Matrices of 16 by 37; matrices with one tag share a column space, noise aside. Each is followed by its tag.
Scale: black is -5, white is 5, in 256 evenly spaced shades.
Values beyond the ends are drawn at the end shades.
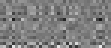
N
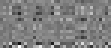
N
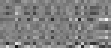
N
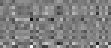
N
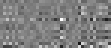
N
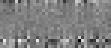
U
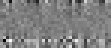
U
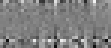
U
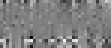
U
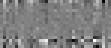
U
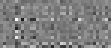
N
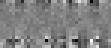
U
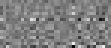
N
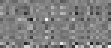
N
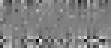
U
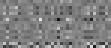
N
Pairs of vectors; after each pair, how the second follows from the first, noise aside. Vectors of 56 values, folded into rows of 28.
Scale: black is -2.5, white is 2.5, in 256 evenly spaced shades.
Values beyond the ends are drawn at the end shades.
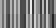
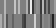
partly zeroed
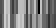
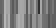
shrunk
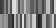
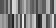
copied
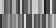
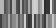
copied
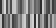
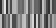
copied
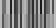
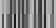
reversed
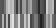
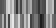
copied
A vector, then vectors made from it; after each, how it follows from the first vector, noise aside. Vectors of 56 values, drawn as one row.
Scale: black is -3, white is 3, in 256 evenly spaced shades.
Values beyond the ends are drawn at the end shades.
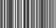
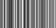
copied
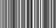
reversed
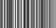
copied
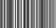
copied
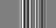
partly zeroed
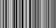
negated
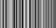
negated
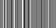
partly zeroed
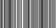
partly zeroed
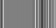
partly zeroed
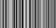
negated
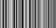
negated
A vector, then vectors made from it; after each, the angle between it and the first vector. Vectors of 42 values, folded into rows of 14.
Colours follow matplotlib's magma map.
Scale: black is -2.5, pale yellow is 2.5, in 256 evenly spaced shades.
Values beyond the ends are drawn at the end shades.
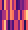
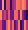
nearly opposite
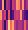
nearly opposite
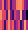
nearly opposite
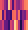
orthogonal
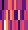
partly aligned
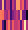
nearly opposite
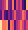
orthogonal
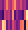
partly aligned
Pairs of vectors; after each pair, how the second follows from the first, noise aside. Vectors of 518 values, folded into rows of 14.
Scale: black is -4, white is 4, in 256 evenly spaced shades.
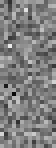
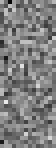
wrapped around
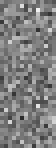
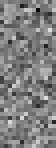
sign-scrambled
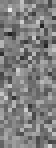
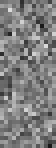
sign-scrambled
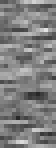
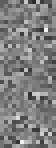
sign-scrambled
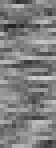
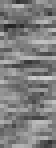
copied
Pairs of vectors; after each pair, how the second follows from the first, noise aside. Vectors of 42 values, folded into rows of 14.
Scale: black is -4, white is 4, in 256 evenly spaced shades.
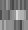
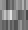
reversed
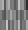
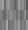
shrunk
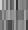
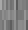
shrunk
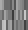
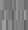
shrunk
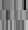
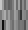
reversed
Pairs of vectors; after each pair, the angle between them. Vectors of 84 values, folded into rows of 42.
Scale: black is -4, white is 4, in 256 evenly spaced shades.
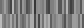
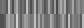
partly opposed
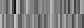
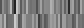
nearly parallel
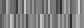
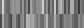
partly opposed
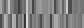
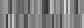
orthogonal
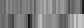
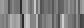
partly opposed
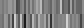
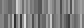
nearly opposite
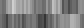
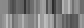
nearly opposite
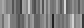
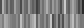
partly aligned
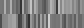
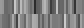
partly opposed
